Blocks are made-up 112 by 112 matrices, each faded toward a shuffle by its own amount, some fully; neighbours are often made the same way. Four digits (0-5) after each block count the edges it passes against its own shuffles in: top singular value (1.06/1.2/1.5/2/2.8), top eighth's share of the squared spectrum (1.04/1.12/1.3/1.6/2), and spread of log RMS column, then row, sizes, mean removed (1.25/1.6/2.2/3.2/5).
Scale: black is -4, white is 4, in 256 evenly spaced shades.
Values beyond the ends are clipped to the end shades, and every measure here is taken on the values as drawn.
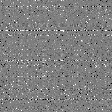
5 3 1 2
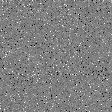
3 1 0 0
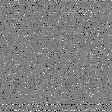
4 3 0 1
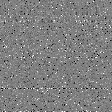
4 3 1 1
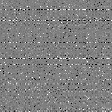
5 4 2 3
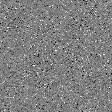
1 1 0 0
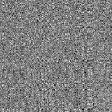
4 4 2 2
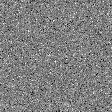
0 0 0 0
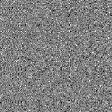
4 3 2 2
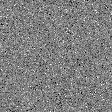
0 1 0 0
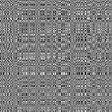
5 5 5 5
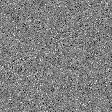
1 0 0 0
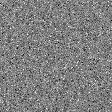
2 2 0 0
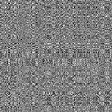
5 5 3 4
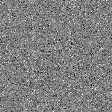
3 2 1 0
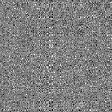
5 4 3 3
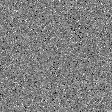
1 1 0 0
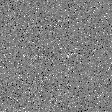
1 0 1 0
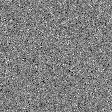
0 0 0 0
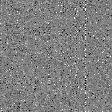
4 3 2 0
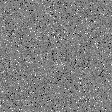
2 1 0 0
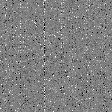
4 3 2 0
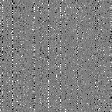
4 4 3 1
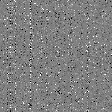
4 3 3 1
